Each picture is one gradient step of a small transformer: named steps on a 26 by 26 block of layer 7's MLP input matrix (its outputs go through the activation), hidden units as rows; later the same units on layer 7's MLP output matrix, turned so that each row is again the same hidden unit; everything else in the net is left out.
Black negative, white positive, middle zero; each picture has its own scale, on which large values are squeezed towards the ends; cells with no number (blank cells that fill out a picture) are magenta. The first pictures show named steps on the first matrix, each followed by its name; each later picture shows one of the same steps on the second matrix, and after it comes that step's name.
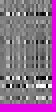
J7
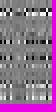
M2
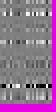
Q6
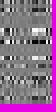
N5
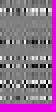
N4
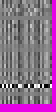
J7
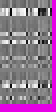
M2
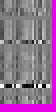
Q6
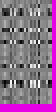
N5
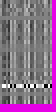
J7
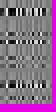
M2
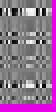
M2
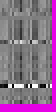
Q6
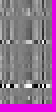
Q6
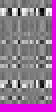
N4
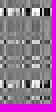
N4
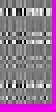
M2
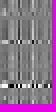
Q6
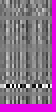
J7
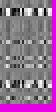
N4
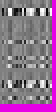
N4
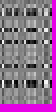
N5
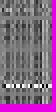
J7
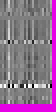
Q6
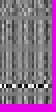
J7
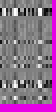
N4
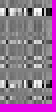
N4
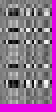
N5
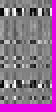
N4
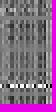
J7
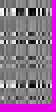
M2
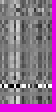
J7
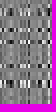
N5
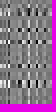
N5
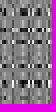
N5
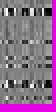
N4
